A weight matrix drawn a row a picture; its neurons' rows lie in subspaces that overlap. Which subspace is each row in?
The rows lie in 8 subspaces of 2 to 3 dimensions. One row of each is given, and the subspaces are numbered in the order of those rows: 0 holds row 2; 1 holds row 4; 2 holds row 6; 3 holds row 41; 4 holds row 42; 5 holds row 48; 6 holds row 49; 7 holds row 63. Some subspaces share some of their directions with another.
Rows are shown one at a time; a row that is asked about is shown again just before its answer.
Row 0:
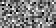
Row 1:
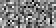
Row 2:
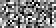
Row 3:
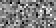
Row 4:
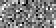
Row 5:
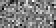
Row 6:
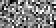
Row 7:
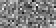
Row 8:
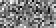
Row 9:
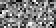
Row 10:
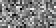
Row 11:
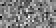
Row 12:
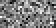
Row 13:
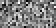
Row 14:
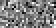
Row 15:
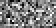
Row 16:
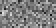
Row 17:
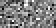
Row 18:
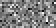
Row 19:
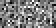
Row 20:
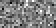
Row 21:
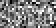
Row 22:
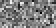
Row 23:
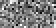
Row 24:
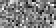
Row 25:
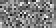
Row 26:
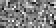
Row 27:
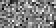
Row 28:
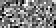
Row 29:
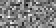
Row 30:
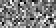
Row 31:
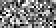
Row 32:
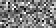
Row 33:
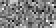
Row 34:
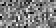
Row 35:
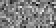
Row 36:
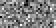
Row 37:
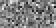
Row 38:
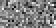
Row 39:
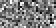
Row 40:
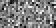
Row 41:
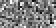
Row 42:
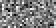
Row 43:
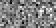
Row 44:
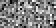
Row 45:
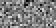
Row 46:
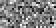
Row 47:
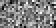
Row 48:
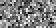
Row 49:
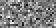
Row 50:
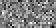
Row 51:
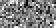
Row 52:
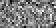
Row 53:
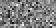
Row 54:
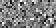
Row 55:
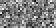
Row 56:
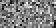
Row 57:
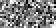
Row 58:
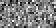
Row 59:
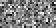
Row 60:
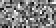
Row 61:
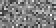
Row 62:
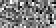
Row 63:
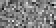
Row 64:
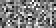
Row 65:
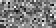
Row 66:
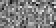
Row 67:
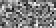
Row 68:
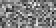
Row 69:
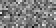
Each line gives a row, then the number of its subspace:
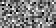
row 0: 4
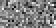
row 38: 7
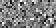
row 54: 3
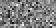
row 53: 6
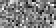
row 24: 7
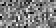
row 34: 5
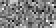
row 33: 4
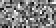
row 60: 3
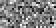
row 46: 5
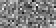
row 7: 3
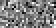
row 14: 7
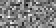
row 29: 6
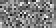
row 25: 7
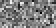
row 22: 3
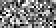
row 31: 6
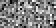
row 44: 3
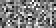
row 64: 0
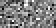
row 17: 6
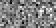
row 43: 1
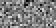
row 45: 1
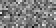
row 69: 2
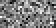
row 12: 5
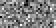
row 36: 5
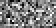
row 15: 6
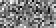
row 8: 7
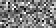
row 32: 7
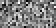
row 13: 1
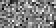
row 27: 4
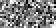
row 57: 2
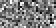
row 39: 3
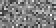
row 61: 2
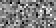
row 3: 1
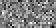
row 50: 2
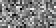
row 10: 4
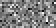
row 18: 4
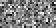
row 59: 4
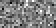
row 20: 1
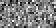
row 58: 5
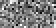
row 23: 2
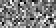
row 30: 3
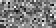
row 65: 7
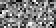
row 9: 2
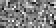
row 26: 7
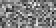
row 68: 0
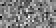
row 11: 5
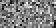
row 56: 4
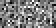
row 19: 0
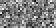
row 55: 2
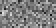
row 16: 2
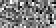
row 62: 3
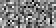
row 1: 0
